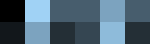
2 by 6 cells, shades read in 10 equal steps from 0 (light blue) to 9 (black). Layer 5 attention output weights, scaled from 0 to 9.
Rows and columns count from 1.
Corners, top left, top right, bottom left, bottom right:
9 5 8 7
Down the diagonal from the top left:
9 2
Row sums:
26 31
